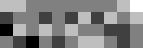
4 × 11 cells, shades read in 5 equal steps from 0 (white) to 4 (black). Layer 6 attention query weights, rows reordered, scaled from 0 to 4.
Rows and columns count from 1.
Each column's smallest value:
1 1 2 1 2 1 1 1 1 1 0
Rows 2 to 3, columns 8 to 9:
3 1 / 2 3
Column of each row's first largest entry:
3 1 1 3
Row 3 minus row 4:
2 -2 -2 -1 -1 -1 1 1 1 0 0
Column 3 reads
2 2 2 4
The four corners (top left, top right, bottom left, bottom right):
1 0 2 2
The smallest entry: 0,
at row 1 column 11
